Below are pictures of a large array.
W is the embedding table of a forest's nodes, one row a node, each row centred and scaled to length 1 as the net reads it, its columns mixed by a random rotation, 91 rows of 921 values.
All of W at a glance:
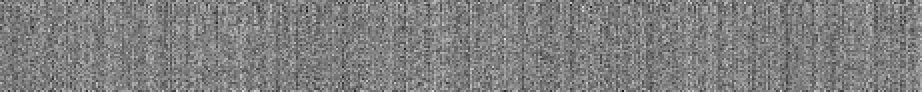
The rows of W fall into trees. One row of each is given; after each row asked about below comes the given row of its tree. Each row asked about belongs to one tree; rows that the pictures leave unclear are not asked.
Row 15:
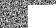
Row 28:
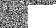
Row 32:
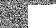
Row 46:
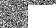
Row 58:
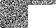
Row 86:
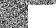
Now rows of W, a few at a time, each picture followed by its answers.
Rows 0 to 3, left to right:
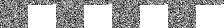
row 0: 32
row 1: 32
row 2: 58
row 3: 58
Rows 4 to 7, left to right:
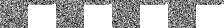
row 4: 46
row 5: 46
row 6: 86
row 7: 86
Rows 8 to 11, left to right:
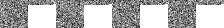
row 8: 86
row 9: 46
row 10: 86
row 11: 86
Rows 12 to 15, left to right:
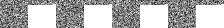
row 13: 86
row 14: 46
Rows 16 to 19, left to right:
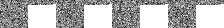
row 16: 32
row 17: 86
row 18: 28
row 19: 32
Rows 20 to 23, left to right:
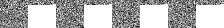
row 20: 32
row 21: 86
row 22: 15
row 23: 86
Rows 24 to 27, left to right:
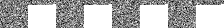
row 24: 58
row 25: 58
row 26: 32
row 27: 28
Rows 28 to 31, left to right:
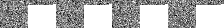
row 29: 32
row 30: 28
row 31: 46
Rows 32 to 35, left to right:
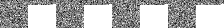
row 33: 28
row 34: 46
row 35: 15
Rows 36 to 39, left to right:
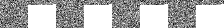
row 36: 58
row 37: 32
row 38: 46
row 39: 15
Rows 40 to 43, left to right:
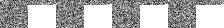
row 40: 58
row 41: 15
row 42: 32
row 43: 58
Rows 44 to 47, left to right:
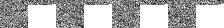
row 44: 46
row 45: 86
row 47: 32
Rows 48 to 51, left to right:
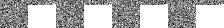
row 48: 58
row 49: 86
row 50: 46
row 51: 28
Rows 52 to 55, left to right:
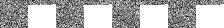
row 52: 15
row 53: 58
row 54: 46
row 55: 58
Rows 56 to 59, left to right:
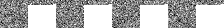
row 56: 32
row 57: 58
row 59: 46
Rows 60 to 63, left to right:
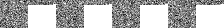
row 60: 28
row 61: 32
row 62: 32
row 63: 46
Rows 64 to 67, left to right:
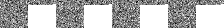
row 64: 86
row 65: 28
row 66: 28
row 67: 58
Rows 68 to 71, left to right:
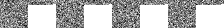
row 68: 86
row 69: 46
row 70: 58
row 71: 15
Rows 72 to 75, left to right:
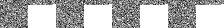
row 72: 15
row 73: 86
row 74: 32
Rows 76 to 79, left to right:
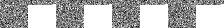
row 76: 58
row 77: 28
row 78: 15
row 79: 28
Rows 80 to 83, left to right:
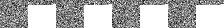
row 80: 46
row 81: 32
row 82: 58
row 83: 58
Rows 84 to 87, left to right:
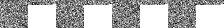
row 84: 86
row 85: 58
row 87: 58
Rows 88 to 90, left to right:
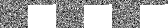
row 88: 15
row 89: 28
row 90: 32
